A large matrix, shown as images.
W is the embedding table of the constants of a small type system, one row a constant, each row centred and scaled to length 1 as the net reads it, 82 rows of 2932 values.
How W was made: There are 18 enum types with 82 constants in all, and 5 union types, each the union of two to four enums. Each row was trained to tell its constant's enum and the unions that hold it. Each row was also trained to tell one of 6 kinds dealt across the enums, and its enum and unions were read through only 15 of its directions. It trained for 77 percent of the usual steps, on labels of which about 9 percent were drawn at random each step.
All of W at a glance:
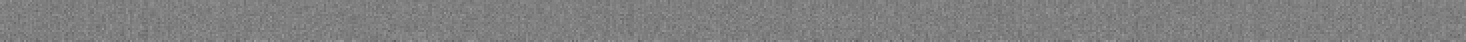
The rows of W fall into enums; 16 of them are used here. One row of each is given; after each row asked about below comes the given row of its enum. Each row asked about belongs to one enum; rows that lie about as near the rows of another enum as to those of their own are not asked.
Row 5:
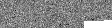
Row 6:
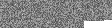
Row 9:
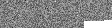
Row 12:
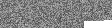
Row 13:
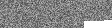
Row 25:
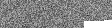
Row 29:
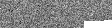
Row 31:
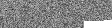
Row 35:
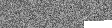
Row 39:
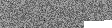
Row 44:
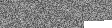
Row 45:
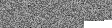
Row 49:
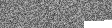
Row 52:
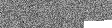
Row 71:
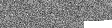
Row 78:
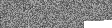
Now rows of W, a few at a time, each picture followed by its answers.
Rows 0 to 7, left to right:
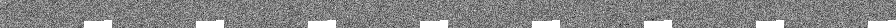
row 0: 6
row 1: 25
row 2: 31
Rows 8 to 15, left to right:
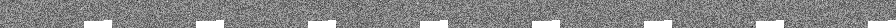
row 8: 71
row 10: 31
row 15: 31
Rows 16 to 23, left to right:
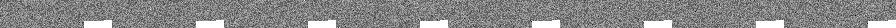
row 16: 71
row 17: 25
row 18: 78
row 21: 12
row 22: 25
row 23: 45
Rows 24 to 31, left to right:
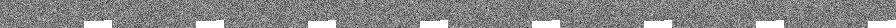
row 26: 6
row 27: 49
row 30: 39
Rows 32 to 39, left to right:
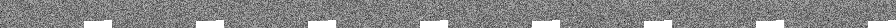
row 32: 71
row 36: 9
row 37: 13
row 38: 71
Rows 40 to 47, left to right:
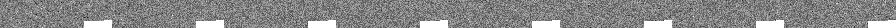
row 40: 45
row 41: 25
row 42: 12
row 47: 13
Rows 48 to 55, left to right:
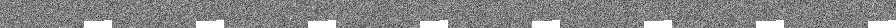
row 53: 31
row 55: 9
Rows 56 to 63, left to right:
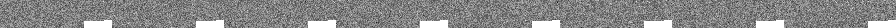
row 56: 6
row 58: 5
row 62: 52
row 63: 39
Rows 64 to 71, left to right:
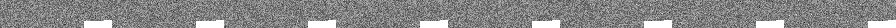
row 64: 78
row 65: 13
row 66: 71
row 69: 13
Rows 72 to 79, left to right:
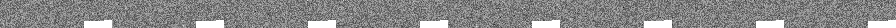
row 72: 78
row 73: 39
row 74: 12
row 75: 13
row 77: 31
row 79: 25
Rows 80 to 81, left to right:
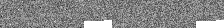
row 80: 78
